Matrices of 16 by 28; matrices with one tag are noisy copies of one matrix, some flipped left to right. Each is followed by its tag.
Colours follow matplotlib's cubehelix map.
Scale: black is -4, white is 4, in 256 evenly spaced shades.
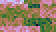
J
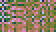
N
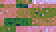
J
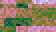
J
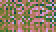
N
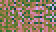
N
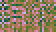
N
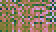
N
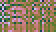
N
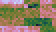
J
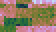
J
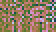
N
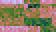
J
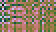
N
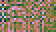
N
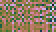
N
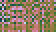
N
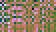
N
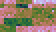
J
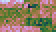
J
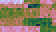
J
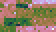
J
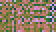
N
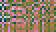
N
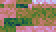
J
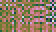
N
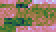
J
